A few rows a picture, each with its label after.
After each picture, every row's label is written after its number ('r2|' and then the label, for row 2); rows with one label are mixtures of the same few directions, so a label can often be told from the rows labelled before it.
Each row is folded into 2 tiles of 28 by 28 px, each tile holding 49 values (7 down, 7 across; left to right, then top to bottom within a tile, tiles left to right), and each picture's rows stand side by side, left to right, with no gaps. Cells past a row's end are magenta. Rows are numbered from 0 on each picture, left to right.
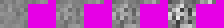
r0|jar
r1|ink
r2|ink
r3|ink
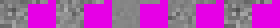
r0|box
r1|jar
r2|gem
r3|gem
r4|box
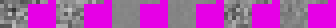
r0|box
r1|box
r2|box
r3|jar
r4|ink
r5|jar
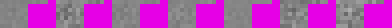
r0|box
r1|ink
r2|ink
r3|ink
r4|gem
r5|box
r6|box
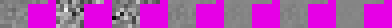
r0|box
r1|jar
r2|gem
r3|ink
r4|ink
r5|ink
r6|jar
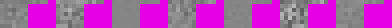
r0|box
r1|box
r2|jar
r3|jar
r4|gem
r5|ink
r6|box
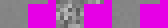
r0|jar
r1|ink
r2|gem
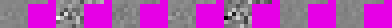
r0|gem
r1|gem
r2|ink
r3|gem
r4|gem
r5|jar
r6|jar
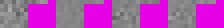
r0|jar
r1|jar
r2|gem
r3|gem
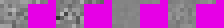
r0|box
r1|gem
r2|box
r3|ink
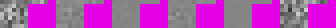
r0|ink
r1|box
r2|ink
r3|gem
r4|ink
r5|jar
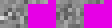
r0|gem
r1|ink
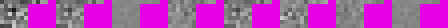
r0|box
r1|box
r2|box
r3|jar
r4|box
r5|gem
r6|jar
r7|box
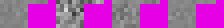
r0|jar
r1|jar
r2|ink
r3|gem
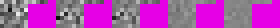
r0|jar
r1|gem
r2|gem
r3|jar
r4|gem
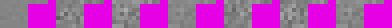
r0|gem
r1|gem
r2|box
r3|box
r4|jar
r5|ink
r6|box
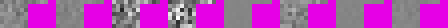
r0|jar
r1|jar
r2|jar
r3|ink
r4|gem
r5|box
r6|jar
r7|jar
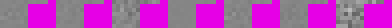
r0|gem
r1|jar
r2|jar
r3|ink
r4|gem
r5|ink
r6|box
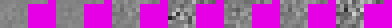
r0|ink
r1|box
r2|jar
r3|gem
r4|box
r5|jar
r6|jar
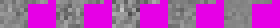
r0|jar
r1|ink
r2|jar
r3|box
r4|gem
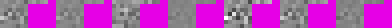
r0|gem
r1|gem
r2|box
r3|gem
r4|gem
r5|gem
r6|gem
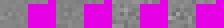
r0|gem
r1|box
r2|box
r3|gem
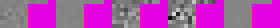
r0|gem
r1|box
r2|box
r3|gem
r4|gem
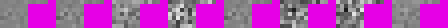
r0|gem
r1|gem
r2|box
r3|ink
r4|gem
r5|box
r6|jar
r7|box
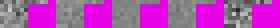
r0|jar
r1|box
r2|gem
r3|jar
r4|box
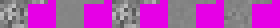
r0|ink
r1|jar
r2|ink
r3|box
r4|gem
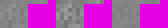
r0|ink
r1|ink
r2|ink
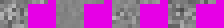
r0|ink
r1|jar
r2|gem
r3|box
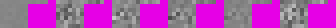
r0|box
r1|ink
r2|gem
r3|gem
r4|gem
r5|ink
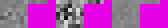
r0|gem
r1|ink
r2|ink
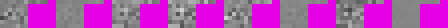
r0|gem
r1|ink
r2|box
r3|box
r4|gem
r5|box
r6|box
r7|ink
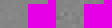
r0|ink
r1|gem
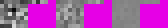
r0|box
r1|ink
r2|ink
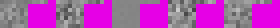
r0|ink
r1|ink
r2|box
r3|jar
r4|box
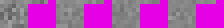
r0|ink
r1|box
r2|jar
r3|gem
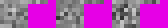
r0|box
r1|gem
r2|ink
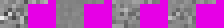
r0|gem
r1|box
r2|box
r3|gem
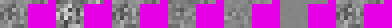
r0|ink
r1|ink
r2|ink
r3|box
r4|gem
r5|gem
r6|ink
